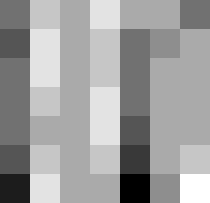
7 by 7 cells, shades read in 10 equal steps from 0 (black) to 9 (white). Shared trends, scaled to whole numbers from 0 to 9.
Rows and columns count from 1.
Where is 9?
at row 7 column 7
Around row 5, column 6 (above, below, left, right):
6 6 3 6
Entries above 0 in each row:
7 7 7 7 7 7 6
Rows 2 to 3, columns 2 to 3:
8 6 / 8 6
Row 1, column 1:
4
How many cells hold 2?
1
